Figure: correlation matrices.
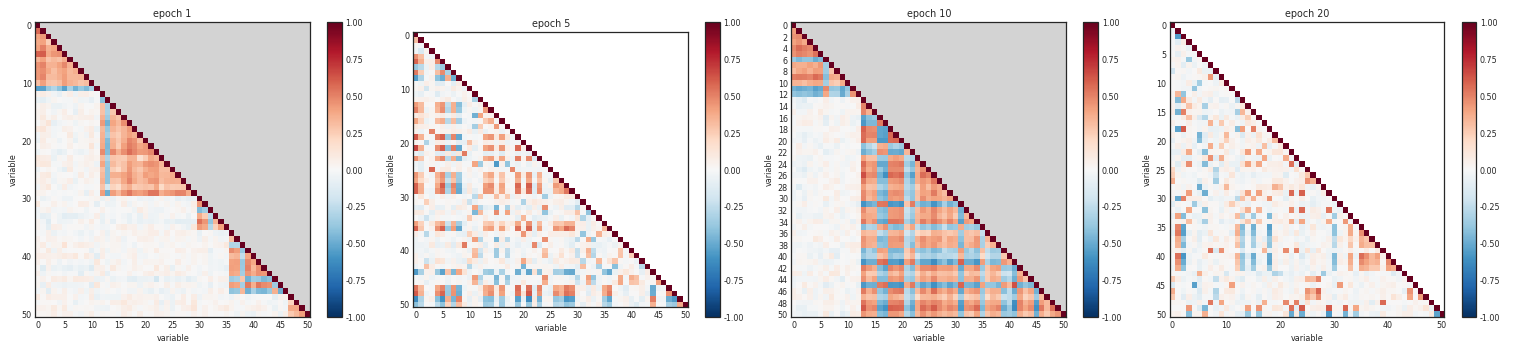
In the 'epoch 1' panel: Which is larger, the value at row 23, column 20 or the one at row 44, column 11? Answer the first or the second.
the first
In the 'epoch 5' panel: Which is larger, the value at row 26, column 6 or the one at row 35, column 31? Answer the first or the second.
the second
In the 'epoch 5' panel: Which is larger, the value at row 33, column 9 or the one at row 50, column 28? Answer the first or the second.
the first
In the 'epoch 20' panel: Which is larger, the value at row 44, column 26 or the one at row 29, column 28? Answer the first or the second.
the first
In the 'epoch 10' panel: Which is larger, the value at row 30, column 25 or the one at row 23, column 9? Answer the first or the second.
the first
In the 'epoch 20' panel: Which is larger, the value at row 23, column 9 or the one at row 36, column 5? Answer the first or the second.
the first
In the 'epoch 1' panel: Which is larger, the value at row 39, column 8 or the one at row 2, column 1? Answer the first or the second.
the second
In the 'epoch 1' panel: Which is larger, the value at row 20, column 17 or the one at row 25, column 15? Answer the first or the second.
the first
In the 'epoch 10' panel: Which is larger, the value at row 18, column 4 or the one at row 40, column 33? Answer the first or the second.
the first
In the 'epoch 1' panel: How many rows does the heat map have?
51
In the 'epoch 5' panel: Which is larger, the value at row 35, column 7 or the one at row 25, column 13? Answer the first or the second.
the first
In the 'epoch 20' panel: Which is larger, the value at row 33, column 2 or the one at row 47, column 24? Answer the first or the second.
the second
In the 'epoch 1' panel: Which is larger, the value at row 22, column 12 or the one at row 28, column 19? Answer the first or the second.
the first
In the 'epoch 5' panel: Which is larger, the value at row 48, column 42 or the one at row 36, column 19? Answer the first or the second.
the second
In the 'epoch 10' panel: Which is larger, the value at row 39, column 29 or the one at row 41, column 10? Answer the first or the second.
the second
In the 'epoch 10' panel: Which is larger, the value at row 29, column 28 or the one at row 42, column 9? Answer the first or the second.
the first
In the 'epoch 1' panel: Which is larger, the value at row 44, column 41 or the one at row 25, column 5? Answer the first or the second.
the second
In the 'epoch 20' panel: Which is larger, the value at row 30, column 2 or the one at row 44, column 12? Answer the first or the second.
the first
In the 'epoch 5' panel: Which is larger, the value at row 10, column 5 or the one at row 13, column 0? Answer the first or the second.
the second
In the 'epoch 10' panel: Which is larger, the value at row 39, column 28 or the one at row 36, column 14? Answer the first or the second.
the second
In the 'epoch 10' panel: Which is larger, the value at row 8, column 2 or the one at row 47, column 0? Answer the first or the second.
the first
